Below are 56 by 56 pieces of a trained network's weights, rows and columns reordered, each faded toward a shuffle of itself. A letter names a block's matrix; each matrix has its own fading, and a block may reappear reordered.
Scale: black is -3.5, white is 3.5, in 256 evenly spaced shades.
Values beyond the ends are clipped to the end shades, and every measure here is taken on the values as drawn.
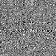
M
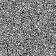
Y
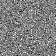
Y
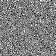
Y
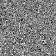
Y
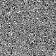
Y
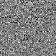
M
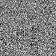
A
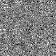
M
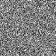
A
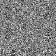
A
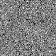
Y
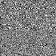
M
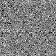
Y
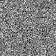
A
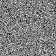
Y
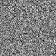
A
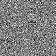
A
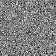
M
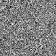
A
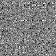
M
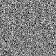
A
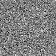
Y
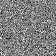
Y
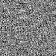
A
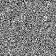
A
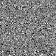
M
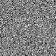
A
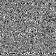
M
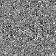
M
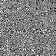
M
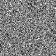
A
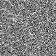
Y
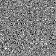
M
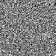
A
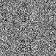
A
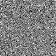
Y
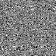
M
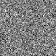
A
